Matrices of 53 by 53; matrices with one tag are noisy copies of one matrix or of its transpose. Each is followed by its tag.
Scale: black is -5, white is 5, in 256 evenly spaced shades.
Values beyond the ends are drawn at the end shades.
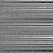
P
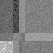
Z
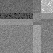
Z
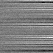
P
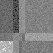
Z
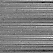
P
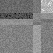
Z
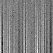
P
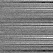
P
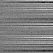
P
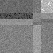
Z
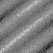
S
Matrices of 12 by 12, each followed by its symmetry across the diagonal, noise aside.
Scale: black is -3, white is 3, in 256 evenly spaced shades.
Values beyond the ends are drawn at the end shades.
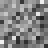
symmetric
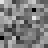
neither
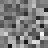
symmetric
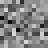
neither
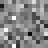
neither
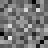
symmetric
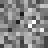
neither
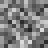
symmetric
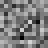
symmetric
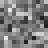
neither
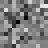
neither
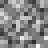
symmetric
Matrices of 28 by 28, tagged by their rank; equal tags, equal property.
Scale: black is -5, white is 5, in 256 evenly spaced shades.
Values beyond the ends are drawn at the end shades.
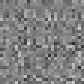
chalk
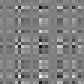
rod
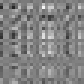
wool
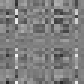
wool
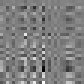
wool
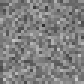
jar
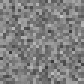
jar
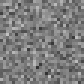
jar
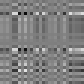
rod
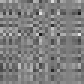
wool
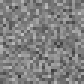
jar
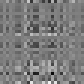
wool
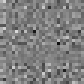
chalk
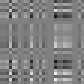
rod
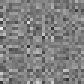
chalk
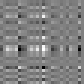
rod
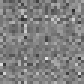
chalk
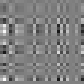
rod
